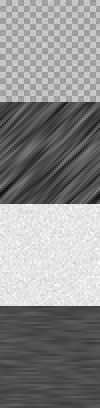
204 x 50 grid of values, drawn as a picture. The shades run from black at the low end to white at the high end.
The table splits into 4 rows of 1 panel. Panel 1,1: high, checkered. Panel 2,1: low, slanting up to the right. Panel 3,1: very high, fine-grained, faint in contrast. Panel 4,1: low, streaked across, faint in contrast.
